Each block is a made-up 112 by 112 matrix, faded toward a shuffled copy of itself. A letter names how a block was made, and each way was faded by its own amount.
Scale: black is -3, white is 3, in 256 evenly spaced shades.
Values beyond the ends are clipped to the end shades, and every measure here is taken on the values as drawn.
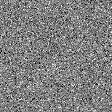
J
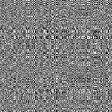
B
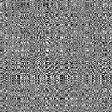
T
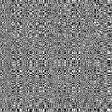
B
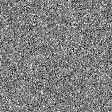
J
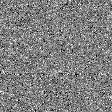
J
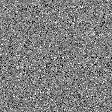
J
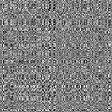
T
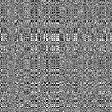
B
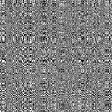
T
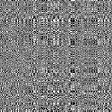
T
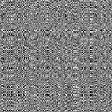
B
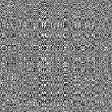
T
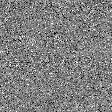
J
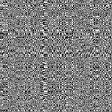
T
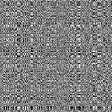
B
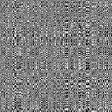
T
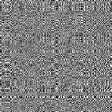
T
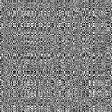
B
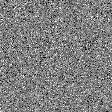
J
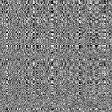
B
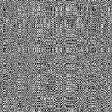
B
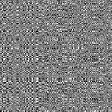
T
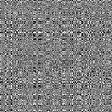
B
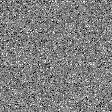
J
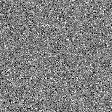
J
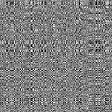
B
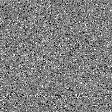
J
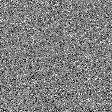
J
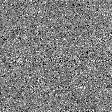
J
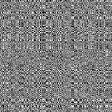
B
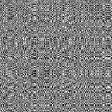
T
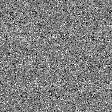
J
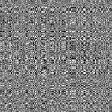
T
